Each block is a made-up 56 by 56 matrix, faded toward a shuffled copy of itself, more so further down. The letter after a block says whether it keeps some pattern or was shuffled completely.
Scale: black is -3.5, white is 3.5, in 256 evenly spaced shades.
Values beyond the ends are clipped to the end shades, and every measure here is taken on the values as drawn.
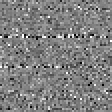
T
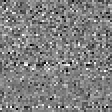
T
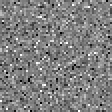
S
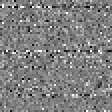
T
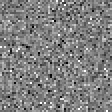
S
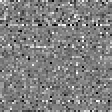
T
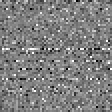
T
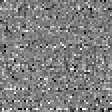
T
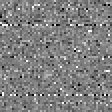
T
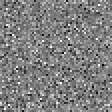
S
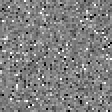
S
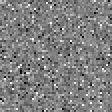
S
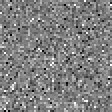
S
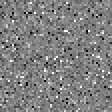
S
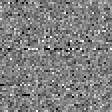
T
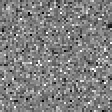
S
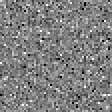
S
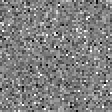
S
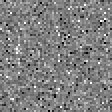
S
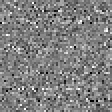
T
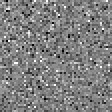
S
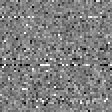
T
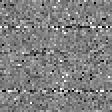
T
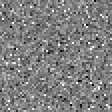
S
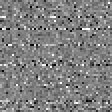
T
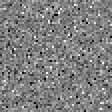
S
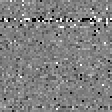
T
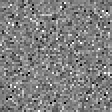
S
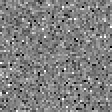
S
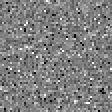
S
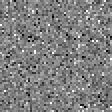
S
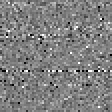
T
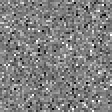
S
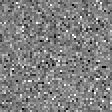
S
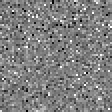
S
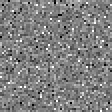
S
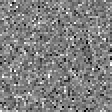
S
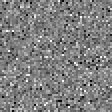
S
